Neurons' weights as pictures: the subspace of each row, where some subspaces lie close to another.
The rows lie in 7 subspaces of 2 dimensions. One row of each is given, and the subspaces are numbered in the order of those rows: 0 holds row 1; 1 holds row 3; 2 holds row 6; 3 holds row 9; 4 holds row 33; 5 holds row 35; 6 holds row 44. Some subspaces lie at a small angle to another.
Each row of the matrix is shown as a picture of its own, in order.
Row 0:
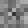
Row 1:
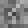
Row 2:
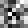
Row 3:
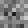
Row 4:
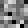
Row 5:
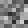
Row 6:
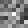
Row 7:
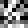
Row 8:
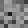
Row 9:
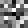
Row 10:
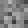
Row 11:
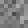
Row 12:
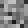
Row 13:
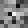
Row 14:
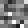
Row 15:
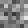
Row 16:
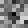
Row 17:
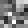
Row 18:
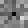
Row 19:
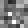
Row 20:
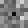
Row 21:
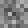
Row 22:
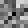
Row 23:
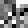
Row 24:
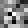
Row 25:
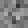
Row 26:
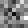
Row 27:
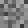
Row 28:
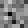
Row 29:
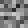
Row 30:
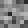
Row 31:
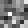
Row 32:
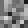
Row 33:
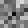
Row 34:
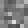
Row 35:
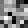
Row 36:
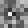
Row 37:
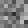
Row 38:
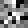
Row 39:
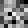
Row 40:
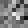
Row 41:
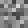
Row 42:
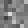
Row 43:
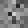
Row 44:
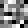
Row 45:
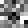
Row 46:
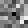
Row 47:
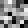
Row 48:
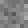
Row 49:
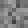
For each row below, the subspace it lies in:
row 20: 4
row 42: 3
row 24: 0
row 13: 5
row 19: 6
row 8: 1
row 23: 4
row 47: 5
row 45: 4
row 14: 6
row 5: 2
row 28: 3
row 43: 5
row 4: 6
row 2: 0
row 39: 1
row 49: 3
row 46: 2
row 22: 4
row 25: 3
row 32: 5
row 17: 2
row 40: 5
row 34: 6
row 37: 2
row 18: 4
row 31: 5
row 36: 1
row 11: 2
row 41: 3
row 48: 1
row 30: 5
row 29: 3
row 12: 6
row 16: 4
